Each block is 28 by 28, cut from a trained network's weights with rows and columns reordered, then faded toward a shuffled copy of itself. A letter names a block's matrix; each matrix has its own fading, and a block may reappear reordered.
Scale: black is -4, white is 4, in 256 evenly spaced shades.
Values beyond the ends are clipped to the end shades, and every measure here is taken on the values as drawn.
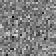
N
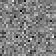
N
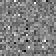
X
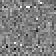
X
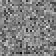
N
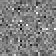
X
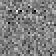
N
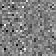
X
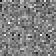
N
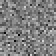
N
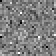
X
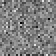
N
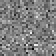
N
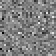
N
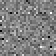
X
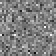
N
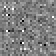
X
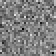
N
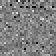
X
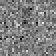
N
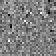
X
